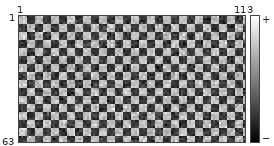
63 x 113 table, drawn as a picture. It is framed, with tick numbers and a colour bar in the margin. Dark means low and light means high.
Slope: none. Average level on the scale: 50%. Grain: checkered. Mirror symmetry: none. Histogram: two levels.
